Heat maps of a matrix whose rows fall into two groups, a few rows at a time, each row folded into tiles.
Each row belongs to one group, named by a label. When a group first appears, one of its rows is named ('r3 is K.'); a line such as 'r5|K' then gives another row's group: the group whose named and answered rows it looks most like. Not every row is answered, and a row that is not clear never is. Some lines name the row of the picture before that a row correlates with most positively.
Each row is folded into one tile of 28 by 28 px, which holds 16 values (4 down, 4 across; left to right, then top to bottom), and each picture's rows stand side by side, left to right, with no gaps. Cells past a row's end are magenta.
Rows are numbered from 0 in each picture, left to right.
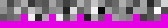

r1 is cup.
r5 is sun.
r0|sun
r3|cup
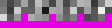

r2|sun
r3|sun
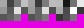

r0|sun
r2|sun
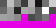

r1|sun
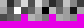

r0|sun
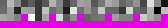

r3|sun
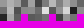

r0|cup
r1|sun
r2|cup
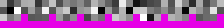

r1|sun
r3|cup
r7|sun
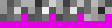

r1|sun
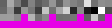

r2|cup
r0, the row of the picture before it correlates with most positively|3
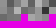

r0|sun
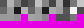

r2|sun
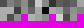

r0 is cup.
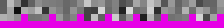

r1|cup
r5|cup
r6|sun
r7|cup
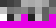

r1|cup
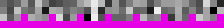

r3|cup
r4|sun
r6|cup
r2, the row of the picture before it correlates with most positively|0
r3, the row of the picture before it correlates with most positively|1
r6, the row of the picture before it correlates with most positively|1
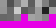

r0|sun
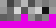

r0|sun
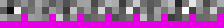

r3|sun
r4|sun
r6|sun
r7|sun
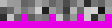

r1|cup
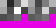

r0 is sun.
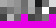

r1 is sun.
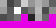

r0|sun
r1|cup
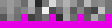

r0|cup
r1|sun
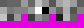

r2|cup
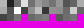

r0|sun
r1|cup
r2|sun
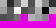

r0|sun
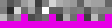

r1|sun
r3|cup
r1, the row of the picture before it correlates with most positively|0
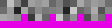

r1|cup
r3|cup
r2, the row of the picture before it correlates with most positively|0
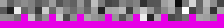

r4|cup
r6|sun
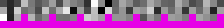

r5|cup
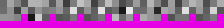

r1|cup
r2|sun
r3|sun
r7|sun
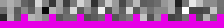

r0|cup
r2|sun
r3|sun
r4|sun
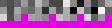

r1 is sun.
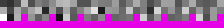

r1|cup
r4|sun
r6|sun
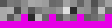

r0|cup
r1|cup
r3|sun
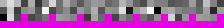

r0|cup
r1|sun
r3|cup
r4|cup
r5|cup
